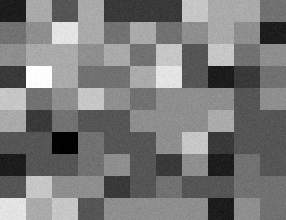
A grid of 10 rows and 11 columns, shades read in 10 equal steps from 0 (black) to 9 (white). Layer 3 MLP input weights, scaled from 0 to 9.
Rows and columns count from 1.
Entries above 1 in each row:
10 10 11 10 11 11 10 9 11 10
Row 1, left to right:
1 6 3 6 2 2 2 7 6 6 4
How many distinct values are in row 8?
5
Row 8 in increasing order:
1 1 2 3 3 3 3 4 4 5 5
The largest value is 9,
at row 4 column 2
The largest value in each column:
8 9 8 7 6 6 8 7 7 6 5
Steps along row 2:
up up down down up down up up down down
